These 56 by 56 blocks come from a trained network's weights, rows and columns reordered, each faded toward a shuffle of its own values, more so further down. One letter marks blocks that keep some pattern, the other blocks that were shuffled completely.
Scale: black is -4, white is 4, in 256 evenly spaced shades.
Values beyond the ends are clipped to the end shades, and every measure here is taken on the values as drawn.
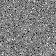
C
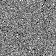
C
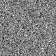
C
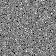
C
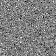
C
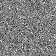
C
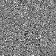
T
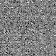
T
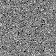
C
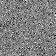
C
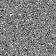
C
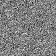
C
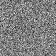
C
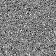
C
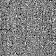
T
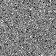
C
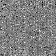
T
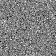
C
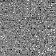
T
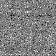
T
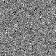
T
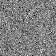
C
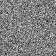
C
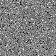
C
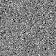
T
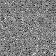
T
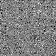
T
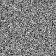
T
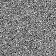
C
